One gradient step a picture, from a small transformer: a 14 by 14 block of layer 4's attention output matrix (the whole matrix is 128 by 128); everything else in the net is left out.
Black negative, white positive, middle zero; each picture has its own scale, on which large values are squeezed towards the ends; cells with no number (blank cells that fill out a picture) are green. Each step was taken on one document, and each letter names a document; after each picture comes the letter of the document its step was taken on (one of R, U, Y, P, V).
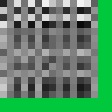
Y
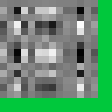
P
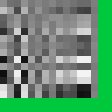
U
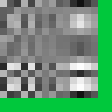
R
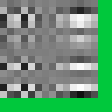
R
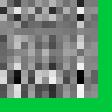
P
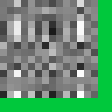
P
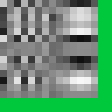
R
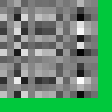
U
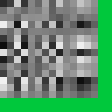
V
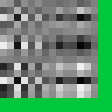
V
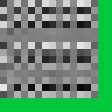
Y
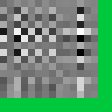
U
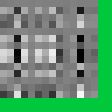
V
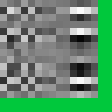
R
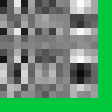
U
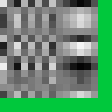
R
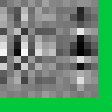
U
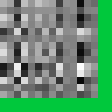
V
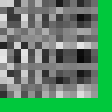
V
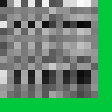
Y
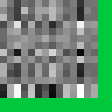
P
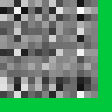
V
